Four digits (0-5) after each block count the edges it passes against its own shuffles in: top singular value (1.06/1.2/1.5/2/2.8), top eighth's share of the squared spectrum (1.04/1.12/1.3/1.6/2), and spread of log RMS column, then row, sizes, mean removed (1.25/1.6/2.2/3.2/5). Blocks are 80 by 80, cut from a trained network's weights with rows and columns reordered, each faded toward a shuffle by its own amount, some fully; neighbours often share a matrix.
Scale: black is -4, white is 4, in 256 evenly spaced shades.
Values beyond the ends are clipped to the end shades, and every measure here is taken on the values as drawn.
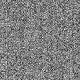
2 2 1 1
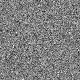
0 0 0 0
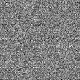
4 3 0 2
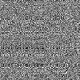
4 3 1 3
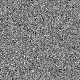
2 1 0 0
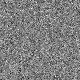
0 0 0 0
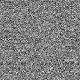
3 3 0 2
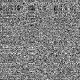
4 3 0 2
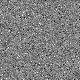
1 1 0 0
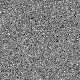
0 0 0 0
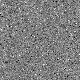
0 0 0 0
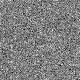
1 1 0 0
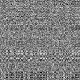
4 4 1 3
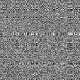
4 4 1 3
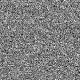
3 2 0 1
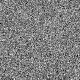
1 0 0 0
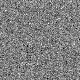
1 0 0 0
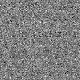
3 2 0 1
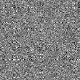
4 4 2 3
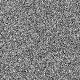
0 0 0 0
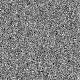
1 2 0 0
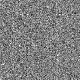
2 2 1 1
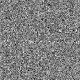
2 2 0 1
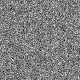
1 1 0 0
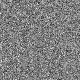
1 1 0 0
